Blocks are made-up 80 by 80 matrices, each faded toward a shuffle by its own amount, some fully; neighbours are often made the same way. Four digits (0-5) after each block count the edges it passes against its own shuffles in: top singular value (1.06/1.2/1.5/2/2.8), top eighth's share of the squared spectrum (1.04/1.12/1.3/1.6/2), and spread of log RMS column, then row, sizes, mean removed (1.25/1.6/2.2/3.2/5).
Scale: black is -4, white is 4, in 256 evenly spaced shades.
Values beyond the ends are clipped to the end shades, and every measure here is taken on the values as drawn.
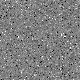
0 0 0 0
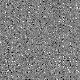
1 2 2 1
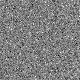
1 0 0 0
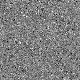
1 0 0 0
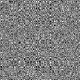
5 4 3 3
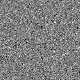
3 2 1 0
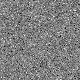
0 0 0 0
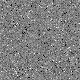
1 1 0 1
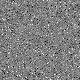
0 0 0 0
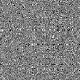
4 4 2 2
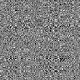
4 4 2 3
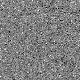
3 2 0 0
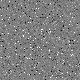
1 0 0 0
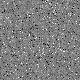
1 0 0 0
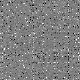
4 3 2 1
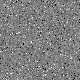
1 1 0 0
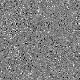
3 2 1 1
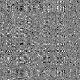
4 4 2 2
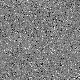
0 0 0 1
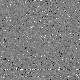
2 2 0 1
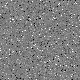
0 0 0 0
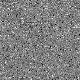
1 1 0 2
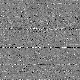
3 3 0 3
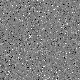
2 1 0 0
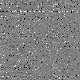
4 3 1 2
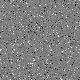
1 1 0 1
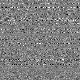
2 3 0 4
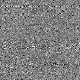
2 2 0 3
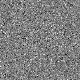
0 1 0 2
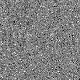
3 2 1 0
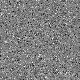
2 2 0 0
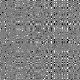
5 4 3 3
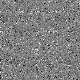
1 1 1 2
